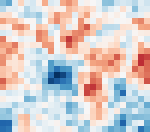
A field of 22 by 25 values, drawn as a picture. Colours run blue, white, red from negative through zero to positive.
Neither half mirrors the other. The texture is blotchy. The histogram is bell-shaped. On average the colour sits 50% of the way up the scale. No single row or column stands out from its neighbours.
